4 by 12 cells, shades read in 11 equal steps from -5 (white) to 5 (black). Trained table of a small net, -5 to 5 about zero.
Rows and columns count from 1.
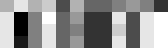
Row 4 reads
-4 4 0 -4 1 -1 3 3 -4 2 -4 -5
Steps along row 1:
down up down up down up same down down up up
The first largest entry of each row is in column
12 2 2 2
